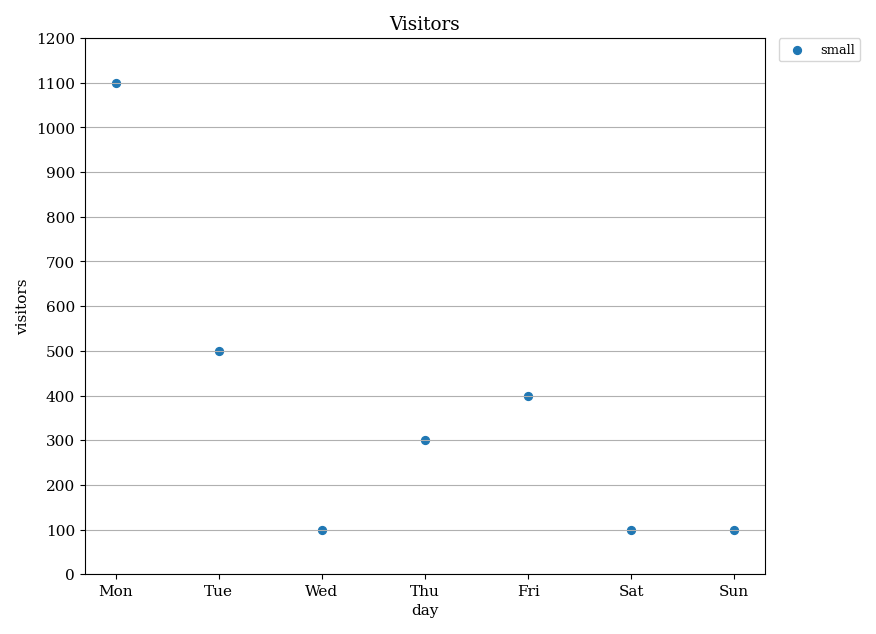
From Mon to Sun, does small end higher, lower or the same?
lower
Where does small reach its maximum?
Mon
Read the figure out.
Title: Visitors
x-axis: day, ticks Mon Tue Wed Thu Fri Sat Sun
y-axis: visitors, ticks 0 100 200 300 400 500 600 700 800 900 1000 1100 1200
Legend: small
Values:
small: 1100 500 100 300 400 100 100
